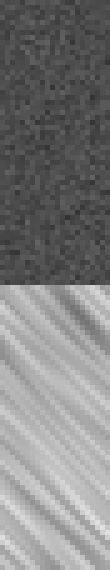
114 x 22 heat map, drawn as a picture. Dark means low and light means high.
The table splits into 2 rows of 1 panel. Panel 1,1: low, fine-grained, faint in contrast. Panel 2,1: high, slanting down to the right.
